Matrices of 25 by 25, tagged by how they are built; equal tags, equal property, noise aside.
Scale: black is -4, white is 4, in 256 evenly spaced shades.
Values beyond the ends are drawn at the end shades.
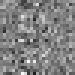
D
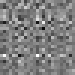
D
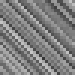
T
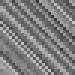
T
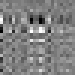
D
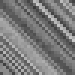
T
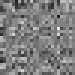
D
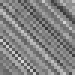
T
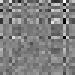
D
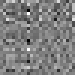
D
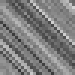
T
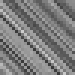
T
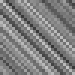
T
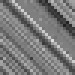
T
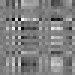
D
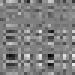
D
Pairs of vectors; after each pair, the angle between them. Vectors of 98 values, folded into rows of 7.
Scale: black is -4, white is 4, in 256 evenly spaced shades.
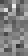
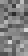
partly opposed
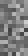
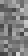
nearly parallel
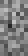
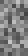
partly aligned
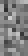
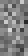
partly aligned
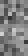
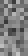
partly opposed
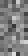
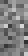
orthogonal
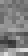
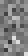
orthogonal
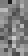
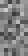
partly aligned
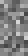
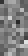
partly opposed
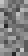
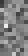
nearly opposite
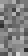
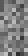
nearly opposite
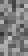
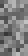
orthogonal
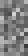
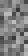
nearly opposite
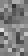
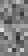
nearly parallel
